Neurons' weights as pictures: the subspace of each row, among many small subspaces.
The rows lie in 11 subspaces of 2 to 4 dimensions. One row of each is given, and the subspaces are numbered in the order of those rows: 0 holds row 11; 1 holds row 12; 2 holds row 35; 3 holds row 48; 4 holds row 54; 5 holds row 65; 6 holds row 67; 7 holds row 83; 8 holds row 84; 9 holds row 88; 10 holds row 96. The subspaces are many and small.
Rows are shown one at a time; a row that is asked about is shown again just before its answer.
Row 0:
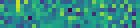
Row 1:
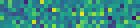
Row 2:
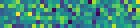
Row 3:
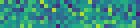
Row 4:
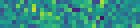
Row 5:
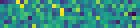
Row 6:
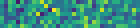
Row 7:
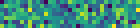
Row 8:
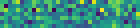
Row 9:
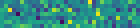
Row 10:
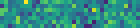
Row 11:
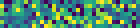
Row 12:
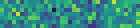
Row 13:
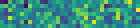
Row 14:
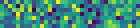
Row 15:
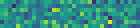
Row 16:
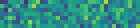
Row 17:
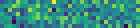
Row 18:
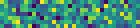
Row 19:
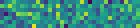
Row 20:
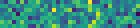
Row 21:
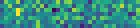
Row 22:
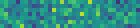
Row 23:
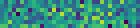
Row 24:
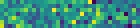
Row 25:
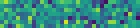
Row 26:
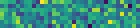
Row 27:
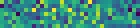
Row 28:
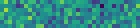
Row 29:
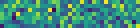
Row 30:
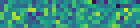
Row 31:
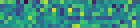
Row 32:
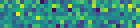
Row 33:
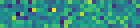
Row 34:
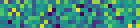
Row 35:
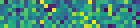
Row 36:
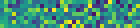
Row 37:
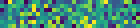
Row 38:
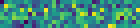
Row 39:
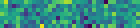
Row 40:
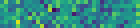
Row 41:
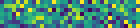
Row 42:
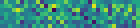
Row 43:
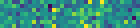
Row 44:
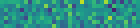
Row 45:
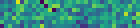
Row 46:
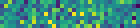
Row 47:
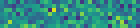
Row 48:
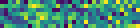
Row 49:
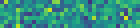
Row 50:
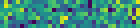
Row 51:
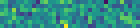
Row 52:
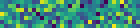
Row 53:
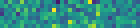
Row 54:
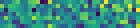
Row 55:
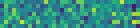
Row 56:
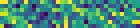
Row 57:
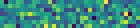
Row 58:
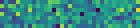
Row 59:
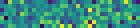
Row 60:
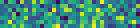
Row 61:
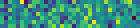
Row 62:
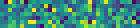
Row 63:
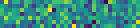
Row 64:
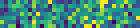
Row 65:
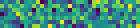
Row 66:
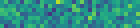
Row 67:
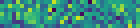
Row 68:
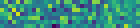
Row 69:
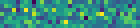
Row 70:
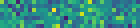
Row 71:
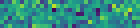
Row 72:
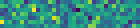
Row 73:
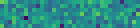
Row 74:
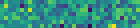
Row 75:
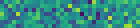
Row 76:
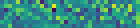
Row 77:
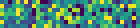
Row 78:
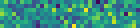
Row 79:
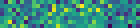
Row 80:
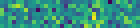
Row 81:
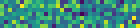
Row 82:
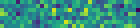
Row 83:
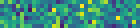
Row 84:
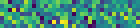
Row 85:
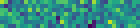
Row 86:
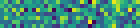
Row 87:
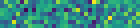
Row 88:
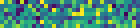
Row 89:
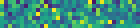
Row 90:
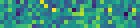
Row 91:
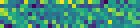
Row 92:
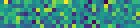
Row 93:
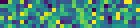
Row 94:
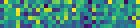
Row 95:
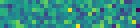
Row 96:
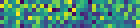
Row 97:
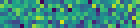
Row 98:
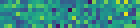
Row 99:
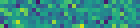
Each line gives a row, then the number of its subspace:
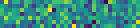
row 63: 2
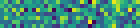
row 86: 8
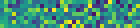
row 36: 10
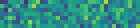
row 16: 4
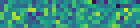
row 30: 4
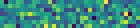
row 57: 10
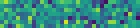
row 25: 9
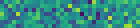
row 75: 3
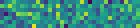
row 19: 8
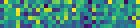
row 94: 10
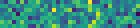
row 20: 1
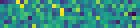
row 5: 0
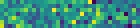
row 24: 3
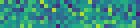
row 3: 2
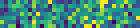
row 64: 9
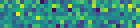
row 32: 5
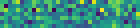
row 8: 8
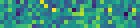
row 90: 9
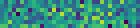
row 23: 6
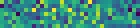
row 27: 8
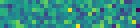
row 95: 4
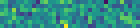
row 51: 8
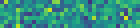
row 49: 10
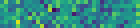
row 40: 9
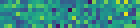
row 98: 3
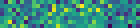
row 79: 7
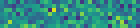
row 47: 6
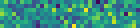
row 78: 10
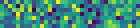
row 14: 7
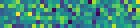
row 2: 8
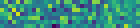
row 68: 1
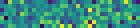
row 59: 4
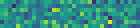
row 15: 3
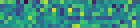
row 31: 0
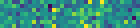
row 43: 9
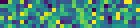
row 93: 4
